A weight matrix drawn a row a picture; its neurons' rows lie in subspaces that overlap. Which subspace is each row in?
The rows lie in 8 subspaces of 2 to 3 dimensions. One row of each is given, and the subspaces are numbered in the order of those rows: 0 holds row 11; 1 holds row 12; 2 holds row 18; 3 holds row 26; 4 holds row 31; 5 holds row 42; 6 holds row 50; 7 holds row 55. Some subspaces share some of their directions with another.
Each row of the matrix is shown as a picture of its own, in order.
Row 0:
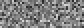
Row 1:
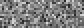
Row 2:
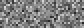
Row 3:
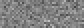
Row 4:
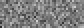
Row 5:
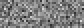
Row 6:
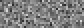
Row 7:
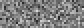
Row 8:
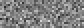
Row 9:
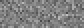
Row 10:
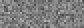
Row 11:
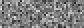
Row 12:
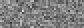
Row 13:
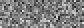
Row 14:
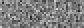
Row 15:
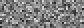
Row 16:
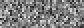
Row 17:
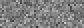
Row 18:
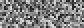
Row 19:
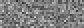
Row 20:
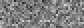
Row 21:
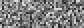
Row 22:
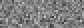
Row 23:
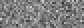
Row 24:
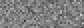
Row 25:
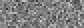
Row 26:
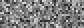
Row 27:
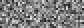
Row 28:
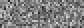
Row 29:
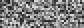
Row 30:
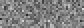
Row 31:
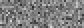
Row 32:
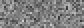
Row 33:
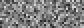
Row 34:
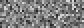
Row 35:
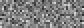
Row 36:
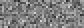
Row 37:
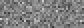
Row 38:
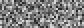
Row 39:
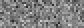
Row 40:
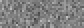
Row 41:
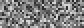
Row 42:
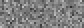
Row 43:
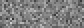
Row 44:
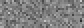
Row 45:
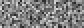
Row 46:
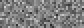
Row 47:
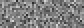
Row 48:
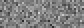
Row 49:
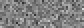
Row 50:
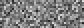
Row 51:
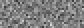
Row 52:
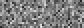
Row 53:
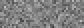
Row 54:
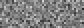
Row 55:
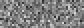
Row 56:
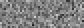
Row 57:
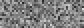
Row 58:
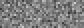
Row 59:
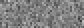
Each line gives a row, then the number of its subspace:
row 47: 3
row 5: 7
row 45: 0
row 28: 7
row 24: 6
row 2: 6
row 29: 1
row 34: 2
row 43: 5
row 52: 5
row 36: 6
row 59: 2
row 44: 5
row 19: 1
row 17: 3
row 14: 0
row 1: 6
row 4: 7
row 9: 2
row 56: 2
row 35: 6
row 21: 0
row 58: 0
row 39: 3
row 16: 7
